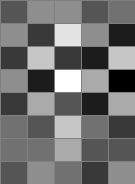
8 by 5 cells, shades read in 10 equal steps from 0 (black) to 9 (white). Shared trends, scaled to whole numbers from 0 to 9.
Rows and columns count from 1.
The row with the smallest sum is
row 5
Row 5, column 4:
1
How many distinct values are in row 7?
3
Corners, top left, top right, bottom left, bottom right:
3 4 3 5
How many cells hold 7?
3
